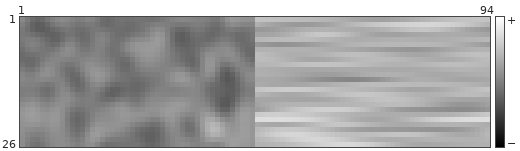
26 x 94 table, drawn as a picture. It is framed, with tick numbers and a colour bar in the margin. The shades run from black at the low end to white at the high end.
It is made of 1 by 2 panels. Panel 1,1: middling, blotchy. Panel 1,2: high, streaked across.
